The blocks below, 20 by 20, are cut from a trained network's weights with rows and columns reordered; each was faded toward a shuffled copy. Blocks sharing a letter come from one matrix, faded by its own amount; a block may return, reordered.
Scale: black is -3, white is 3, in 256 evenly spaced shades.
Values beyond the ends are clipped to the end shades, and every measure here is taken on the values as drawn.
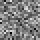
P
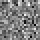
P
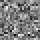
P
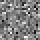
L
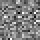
P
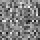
P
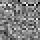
P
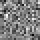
P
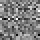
P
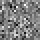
L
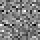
P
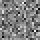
L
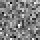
L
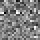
P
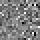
L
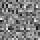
P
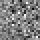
L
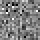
L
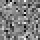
L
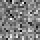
L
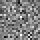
P
